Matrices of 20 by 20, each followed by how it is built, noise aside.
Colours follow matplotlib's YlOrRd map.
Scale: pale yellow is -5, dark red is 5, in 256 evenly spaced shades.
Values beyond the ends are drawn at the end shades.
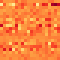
uneven rows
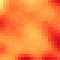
smooth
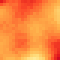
smooth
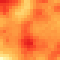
smooth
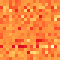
uneven rows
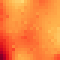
smooth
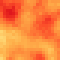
smooth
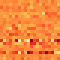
uneven rows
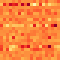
uneven rows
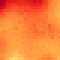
smooth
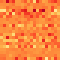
uneven rows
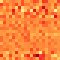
uneven rows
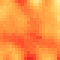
smooth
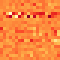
uneven rows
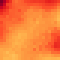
smooth
